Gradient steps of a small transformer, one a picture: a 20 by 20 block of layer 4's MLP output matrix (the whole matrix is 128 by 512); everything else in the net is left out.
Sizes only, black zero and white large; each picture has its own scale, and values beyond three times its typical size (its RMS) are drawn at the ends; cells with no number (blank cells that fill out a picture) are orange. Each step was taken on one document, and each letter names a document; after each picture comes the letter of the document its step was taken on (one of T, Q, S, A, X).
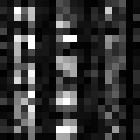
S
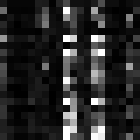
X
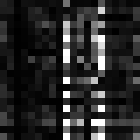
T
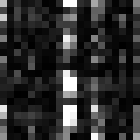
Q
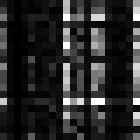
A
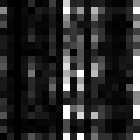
A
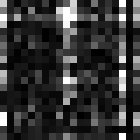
Q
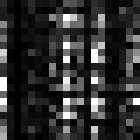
A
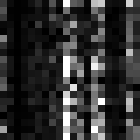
X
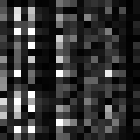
S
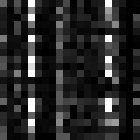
S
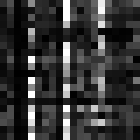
T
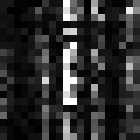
X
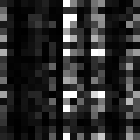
X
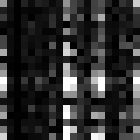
A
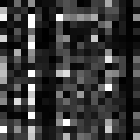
S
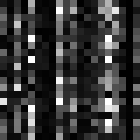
S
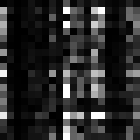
X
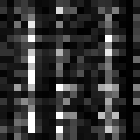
S
